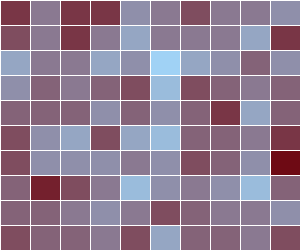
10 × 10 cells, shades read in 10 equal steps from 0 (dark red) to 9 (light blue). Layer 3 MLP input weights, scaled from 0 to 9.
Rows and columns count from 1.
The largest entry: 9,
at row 3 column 6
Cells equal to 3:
13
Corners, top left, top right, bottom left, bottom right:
2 6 3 3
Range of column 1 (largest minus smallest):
5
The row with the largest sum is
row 3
